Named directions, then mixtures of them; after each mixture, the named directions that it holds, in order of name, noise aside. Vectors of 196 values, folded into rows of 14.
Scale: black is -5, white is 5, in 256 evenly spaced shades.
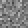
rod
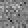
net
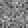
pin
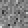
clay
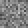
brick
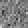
clay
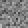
clay, rod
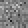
net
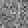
brick, rod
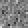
clay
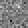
net, rod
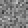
clay, pin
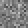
brick, rod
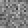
brick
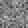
pin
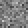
pin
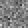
pin, rod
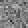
brick, net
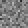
rod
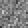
clay, pin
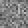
brick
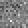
net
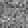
net, pin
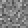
rod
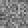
brick
